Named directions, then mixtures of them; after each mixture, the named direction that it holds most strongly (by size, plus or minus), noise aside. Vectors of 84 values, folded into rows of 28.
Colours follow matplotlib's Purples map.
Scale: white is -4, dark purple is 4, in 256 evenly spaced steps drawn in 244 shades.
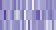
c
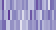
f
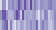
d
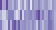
d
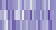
d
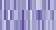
f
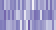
c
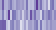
f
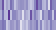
f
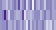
c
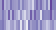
f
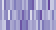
f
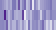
c
